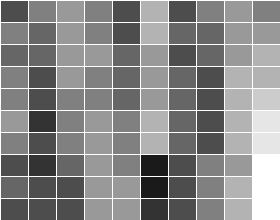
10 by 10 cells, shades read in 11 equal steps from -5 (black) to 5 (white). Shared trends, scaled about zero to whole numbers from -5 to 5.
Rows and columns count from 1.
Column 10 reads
0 1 2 2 3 4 4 5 5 5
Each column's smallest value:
-2 -3 -2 0 -2 -4 -2 -2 1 0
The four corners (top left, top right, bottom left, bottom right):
-2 0 -2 5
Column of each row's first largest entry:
6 6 10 9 10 10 10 10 10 10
